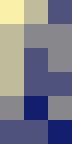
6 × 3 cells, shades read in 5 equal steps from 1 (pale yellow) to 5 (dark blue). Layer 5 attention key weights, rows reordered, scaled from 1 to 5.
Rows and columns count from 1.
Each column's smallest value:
1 2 3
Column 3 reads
4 3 3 4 3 5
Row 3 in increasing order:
2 3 4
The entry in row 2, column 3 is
3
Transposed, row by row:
1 2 2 2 3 4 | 2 3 4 4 5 4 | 4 3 3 4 3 5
